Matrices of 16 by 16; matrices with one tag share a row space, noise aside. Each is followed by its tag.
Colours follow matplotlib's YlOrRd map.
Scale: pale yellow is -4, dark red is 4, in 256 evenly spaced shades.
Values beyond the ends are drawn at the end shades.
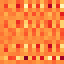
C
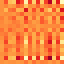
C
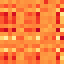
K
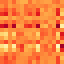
K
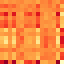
K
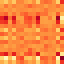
K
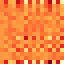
C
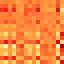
K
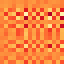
C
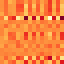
C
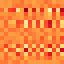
C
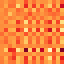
C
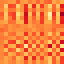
C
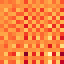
C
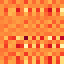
C
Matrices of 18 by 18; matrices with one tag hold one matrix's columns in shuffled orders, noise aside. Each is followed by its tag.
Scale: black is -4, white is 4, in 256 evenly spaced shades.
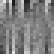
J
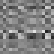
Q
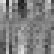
J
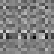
Q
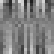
J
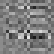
Q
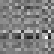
Q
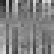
J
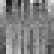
J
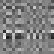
Q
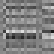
Q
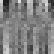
J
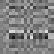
Q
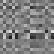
Q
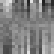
J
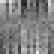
J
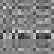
Q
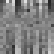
J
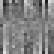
J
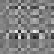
Q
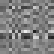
Q
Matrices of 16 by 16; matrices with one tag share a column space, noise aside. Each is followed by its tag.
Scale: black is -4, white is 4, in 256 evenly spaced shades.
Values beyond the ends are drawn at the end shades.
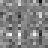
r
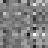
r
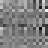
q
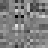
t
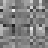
q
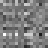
r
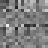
q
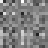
r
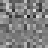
t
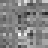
r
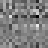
t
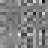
r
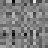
r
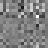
t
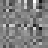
q
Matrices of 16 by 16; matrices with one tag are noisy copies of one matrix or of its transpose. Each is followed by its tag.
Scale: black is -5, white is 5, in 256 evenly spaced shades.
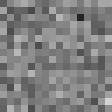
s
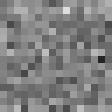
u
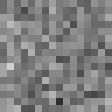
u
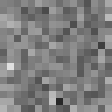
u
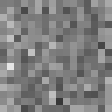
u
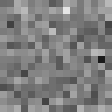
u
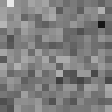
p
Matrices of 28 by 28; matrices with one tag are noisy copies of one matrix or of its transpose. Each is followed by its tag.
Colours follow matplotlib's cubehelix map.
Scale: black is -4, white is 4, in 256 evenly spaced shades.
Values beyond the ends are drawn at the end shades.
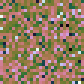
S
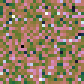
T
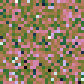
S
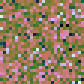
S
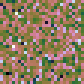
T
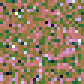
T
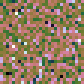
T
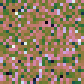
T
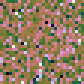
T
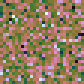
T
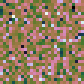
T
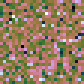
T
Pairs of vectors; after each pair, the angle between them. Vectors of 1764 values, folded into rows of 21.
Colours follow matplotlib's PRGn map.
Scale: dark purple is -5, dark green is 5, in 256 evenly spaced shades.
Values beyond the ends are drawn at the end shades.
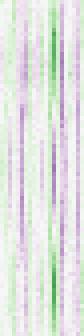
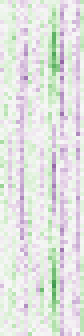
nearly parallel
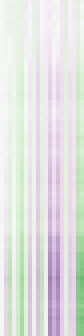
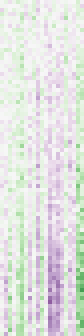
nearly parallel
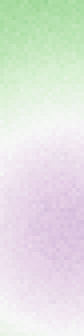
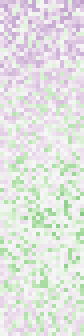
partly opposed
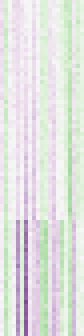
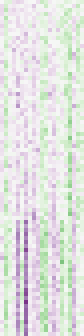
nearly parallel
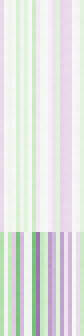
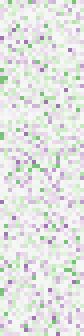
orthogonal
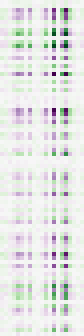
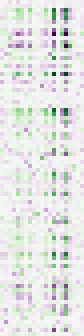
nearly opposite
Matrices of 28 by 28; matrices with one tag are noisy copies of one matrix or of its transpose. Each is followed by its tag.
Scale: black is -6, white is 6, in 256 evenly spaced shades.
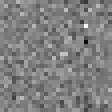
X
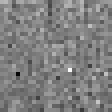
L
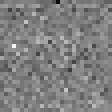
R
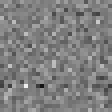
X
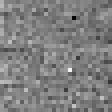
L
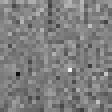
L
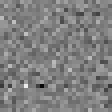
X
